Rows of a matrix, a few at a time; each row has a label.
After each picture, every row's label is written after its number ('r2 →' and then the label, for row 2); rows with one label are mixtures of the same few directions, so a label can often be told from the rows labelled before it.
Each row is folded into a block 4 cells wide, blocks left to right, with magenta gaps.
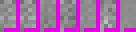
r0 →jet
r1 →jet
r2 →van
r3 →jet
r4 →jet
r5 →van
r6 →van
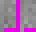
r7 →van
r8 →van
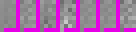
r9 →van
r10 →jet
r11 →van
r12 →van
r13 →jet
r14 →jet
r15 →jet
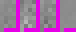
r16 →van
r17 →van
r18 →van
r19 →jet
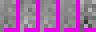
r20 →van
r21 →van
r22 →van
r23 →van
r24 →van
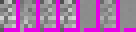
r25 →jet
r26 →van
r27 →jet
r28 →jet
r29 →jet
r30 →jet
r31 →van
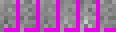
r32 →van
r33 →jet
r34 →van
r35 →van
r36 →van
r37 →jet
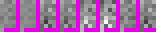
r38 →jet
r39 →jet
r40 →van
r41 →van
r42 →van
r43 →van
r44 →jet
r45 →van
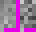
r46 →van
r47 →jet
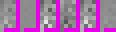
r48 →van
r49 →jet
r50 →van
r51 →van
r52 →van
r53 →van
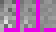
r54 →van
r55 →van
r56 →jet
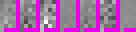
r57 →van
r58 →van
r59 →van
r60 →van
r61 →van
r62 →jet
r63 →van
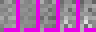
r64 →jet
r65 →jet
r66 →jet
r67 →van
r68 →van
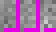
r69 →van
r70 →jet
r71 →van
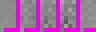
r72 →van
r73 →jet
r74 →van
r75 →van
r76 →jet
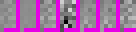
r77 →jet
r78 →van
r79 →jet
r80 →van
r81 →van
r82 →van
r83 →jet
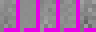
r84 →van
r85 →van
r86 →van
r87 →jet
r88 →van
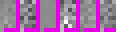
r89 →van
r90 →jet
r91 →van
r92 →van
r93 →jet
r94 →jet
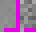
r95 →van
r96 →jet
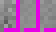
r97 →van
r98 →jet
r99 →jet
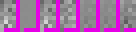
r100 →van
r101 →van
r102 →van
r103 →jet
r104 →van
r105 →van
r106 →van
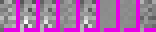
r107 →jet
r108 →van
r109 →van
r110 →jet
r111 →van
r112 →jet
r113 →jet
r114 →jet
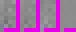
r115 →van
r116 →van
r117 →van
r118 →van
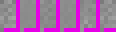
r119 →jet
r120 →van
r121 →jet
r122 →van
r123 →van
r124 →jet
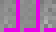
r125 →van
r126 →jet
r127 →van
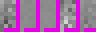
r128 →van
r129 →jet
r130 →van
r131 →van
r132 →van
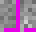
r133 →jet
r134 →van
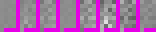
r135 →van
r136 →van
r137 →jet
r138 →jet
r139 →jet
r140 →van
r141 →jet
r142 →jet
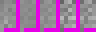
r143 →van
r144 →jet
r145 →jet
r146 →jet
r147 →jet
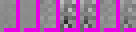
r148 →van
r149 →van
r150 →jet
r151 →van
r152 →van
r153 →jet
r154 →van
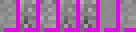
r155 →jet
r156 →van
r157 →jet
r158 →van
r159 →van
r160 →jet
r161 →jet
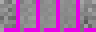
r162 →jet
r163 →jet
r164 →jet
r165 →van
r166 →van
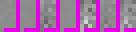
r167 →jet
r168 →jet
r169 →van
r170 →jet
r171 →van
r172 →van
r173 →van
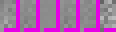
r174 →van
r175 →van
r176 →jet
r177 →van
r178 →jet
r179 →jet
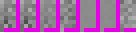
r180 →van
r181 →van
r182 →van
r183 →jet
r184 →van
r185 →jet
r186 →jet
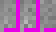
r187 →van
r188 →van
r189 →jet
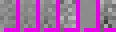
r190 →jet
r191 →van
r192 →van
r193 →jet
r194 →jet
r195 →van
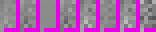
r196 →van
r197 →van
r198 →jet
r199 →van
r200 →van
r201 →jet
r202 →van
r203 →jet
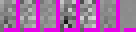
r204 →van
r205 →jet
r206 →jet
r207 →van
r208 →jet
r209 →van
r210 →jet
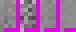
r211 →van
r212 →jet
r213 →jet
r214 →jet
